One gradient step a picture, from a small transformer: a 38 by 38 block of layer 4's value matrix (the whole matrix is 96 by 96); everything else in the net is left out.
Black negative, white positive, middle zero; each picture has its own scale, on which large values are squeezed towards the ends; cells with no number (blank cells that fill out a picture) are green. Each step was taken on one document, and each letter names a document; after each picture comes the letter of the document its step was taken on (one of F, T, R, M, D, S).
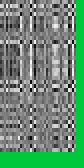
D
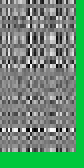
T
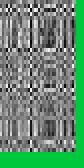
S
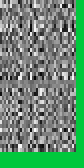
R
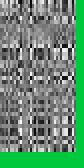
R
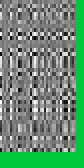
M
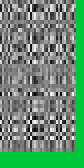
T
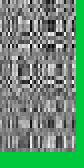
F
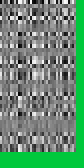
M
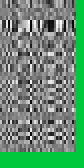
F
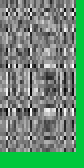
S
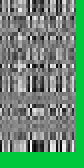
T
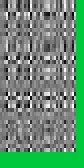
S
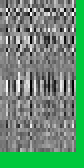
S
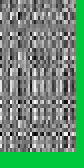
M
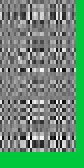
T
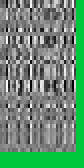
S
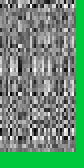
M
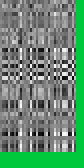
R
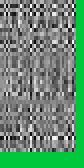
D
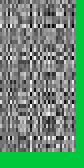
F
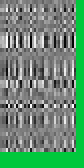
S
